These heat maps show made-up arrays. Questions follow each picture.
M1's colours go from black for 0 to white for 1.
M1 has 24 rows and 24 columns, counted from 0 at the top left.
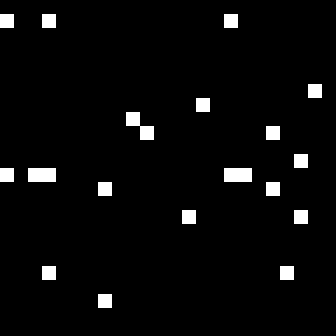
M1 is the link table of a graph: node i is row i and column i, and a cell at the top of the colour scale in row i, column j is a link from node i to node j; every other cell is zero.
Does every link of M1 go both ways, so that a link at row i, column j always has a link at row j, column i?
no
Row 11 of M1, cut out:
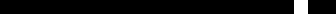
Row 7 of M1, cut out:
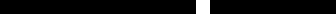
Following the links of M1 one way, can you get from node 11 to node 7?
yes
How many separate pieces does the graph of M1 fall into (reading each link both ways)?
6
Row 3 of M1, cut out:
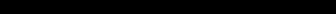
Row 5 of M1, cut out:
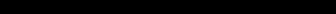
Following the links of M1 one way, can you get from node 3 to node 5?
no
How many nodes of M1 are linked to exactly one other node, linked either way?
9
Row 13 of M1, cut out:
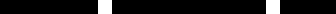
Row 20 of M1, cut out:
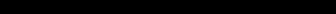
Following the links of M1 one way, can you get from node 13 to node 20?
yes
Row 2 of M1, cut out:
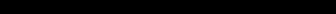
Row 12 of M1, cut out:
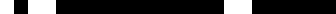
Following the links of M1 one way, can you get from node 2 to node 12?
no
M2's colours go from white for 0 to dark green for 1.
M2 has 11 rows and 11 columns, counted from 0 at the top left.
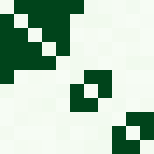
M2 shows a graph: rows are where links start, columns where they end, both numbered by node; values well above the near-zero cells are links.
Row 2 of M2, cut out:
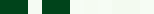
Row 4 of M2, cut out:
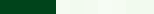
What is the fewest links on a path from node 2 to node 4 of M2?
1
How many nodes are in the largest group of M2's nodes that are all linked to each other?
5
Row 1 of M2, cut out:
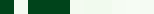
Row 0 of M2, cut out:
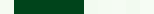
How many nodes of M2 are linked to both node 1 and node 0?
3
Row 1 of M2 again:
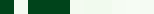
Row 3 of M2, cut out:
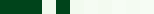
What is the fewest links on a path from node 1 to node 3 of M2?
1
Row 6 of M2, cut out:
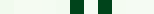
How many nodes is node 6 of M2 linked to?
2
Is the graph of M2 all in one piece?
no
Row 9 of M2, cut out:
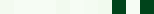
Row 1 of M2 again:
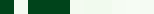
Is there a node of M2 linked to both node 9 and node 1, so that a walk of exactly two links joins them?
no
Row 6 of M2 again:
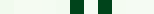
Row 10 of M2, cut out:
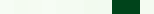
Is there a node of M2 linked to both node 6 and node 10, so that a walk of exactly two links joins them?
no
